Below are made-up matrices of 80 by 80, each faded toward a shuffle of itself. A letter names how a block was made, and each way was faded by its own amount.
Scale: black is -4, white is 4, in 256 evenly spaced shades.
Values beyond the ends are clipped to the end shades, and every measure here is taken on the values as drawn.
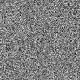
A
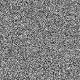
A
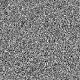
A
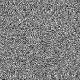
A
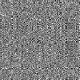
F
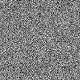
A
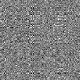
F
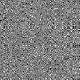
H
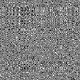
H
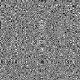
H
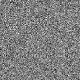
A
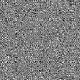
H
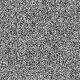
A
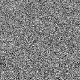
A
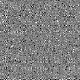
H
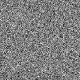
A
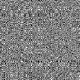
F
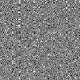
H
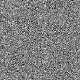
A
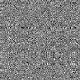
F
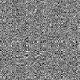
F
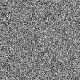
A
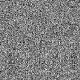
A
